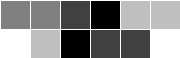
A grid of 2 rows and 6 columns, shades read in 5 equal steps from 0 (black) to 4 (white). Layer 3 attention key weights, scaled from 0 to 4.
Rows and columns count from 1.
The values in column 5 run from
1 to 3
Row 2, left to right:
4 3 0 1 1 4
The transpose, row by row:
2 4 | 2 3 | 1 0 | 0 1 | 3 1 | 3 4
